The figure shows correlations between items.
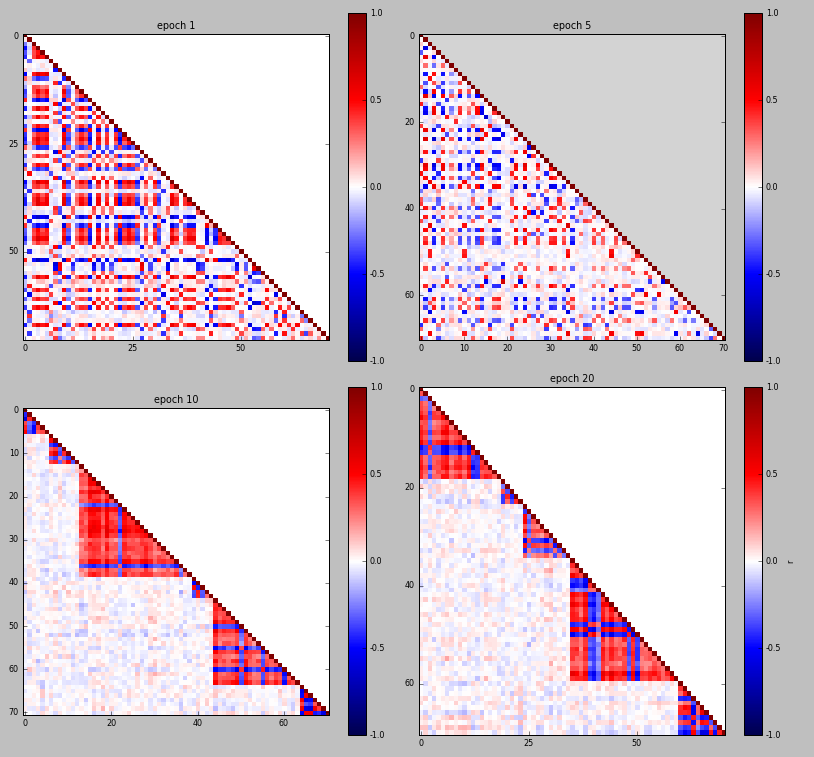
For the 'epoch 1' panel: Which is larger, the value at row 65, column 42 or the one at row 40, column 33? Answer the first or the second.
the second
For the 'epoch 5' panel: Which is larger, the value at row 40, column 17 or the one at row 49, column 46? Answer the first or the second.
the second
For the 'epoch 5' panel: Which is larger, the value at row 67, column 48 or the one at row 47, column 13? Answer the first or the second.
the first
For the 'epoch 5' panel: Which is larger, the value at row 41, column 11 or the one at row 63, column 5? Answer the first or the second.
the first
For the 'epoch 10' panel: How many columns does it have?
71
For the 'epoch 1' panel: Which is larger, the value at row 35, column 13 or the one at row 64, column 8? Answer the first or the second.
the first
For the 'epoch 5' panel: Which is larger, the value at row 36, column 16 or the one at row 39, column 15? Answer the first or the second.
the second
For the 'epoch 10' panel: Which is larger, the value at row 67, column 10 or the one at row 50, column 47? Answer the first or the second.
the first
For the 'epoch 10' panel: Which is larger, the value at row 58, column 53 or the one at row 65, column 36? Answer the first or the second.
the first
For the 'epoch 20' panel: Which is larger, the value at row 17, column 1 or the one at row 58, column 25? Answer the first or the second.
the first
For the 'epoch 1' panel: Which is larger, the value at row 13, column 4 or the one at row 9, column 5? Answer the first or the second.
the second
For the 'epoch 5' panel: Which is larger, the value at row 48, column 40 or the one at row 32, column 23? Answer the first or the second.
the first
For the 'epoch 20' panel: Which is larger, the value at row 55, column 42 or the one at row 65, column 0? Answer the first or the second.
the first
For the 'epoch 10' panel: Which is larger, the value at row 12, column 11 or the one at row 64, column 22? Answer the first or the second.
the second
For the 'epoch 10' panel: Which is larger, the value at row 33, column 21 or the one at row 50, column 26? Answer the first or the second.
the first
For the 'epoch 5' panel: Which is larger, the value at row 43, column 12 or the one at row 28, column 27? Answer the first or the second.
the first
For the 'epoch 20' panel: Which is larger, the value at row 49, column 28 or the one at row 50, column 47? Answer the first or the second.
the first
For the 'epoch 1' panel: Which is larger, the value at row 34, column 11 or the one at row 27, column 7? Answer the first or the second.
the first
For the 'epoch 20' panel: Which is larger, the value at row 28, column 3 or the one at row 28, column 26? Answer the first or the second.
the second
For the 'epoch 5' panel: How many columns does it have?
71
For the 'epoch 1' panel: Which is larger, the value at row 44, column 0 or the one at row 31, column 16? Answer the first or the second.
the first
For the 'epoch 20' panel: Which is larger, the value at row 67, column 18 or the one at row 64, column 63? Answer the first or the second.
the first
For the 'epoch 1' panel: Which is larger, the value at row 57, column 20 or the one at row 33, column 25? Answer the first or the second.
the first
